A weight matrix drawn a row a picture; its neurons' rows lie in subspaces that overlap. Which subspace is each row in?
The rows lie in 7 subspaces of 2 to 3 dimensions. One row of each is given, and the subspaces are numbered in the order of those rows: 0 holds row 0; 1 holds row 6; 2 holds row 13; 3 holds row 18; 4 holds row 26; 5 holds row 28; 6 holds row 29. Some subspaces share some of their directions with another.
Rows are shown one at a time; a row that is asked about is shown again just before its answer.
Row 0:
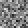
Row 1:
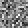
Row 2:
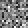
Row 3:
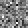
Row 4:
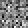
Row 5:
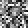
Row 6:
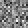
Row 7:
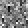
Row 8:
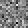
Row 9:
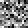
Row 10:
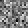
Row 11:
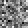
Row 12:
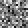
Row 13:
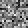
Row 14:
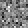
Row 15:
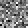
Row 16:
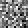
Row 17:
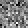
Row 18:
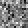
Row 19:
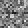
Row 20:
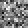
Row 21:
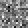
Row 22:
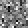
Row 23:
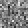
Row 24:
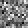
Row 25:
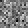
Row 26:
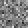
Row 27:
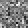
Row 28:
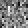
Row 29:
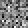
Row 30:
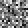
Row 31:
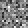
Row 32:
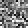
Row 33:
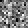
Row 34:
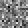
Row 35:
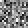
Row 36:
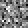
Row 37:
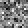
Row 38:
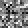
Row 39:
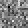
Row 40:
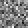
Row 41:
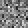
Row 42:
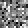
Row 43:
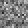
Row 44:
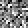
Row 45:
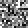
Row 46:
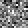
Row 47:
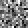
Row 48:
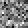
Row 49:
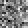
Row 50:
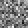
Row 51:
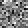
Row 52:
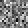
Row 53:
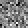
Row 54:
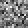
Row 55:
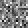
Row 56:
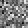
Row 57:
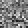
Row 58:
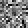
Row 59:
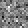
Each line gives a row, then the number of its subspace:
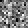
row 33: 1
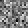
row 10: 1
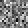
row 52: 1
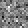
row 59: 3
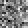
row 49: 4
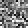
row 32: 2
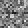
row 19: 0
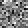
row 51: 6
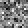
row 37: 3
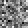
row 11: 4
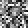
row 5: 5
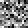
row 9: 0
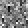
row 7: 5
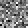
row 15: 2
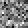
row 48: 4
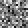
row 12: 6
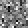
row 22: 5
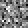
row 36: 4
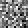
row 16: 4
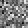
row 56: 3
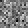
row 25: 1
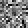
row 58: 5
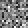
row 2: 0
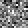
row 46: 6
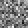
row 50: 0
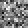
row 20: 3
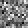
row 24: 3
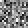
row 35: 1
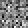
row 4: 6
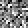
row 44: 5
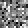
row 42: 4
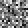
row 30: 6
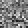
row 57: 2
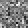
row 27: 5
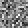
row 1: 6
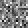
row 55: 1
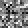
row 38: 0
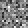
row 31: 0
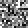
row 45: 2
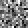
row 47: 3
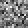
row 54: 4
